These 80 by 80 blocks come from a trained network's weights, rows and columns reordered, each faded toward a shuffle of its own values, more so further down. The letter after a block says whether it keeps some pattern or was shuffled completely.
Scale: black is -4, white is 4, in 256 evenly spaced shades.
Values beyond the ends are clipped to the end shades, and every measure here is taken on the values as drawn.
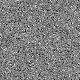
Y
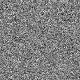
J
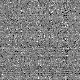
J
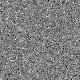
Y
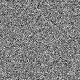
J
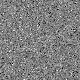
Y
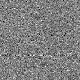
J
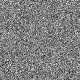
J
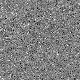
Y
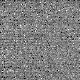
J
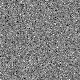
Y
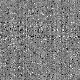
J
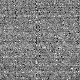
J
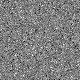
Y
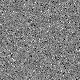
Y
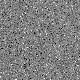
Y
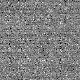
J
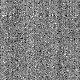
J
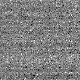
J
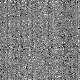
J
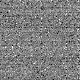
J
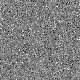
Y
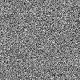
J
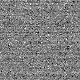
J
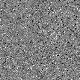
Y
